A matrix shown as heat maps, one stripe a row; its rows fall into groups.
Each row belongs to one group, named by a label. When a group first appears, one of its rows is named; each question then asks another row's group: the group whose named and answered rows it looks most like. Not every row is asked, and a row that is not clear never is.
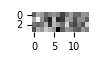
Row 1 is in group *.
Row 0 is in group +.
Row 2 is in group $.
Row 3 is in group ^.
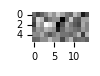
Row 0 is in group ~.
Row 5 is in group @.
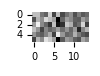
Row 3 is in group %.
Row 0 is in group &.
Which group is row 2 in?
*
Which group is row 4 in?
~
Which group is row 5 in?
^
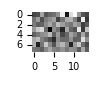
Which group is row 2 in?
~
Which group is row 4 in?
@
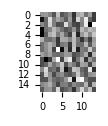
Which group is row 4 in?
$
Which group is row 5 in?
$
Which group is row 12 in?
+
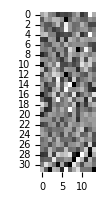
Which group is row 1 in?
^
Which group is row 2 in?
~
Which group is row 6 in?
~
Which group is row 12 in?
^
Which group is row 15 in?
~
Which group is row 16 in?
$
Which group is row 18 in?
%
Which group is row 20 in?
$
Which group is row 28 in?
~
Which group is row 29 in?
@
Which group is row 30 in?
*
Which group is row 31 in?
~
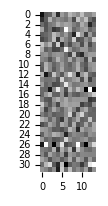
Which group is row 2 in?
~
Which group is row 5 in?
$
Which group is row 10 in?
+
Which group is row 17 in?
~
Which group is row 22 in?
$
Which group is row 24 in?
^
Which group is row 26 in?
+
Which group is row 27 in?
@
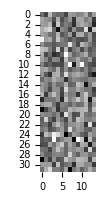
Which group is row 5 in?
&
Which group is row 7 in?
&
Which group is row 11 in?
&
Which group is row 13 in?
^
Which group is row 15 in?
~
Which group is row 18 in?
*
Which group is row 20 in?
~
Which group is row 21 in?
+
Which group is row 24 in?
^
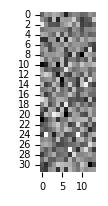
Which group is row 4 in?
&
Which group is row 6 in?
~
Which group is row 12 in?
*
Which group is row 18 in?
&
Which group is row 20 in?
^
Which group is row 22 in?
@
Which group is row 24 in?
+
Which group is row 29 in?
+
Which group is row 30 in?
~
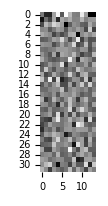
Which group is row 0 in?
~
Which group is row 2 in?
^
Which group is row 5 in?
@
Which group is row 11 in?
+
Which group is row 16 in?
$
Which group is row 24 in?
^
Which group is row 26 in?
@
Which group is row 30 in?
*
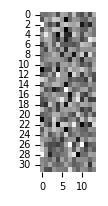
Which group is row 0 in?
$
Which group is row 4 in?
*
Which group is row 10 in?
$
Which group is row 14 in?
^
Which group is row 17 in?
@
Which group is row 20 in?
@
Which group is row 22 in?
$
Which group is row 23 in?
^
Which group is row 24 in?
&
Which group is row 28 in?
%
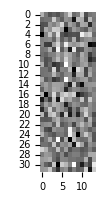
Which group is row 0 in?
%
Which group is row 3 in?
^
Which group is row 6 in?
~
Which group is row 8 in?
~
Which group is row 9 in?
~
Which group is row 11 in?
@
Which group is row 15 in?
^
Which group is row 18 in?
^
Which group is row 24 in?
%
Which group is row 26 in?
@
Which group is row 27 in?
&
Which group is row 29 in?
*
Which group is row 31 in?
*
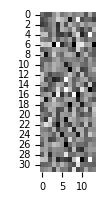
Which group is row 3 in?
$
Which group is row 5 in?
@
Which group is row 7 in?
@
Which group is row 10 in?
^
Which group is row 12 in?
%
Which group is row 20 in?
$
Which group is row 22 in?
*
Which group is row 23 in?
@
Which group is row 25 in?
+
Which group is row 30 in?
@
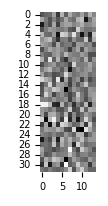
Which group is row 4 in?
$
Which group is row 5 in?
*
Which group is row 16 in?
+
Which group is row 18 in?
*
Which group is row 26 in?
@
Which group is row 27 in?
%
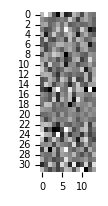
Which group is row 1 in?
%
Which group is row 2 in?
&
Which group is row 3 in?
~
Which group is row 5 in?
+
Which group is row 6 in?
~
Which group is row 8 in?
^
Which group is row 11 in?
%
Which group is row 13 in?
$
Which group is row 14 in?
+
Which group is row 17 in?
@
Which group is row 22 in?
*
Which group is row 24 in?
&
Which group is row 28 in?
$
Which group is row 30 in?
$
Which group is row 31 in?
%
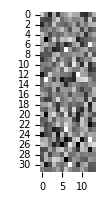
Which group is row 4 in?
%
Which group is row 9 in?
$
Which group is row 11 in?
~
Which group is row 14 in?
^
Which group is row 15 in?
$
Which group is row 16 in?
%
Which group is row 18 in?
*
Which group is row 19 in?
$
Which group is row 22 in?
~
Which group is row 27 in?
~
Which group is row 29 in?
^
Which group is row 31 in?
~
